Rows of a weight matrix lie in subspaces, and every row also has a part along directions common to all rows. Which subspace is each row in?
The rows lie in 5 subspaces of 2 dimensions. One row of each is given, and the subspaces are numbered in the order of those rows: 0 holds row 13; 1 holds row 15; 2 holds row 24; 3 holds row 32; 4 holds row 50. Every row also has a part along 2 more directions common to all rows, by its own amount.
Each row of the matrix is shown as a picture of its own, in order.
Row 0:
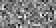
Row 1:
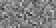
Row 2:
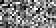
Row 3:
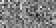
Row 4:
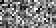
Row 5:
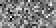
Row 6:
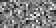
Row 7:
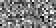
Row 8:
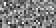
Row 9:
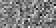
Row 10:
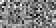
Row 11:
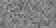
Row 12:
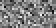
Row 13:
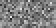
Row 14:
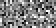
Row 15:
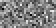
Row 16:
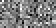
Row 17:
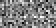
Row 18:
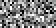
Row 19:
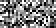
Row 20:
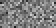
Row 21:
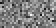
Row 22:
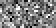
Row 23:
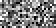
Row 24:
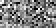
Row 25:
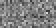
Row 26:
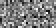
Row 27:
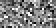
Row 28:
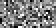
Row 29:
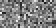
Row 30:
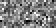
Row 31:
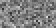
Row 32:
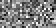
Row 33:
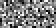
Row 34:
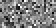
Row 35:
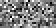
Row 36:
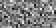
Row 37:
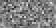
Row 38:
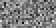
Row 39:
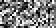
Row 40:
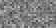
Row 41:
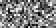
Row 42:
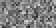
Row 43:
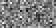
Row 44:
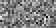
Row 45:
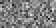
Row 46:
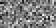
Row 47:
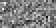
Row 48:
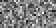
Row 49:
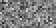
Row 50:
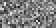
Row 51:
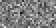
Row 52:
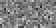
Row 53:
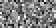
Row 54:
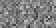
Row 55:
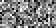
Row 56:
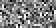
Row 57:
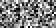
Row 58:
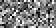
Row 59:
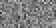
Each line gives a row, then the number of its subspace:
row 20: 3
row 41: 0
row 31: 0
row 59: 1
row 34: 0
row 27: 1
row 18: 4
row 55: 2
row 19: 3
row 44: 3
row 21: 3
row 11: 0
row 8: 4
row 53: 1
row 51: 0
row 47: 3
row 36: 1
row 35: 0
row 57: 0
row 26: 4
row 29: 1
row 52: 4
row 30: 3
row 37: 0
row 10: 2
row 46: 3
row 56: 1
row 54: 3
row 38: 4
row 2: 2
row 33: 4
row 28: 4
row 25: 4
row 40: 4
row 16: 2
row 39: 2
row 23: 3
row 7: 4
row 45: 3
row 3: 2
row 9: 2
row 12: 1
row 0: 1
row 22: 0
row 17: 4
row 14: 4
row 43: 2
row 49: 2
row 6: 1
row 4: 2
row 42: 3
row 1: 1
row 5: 0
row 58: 2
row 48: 1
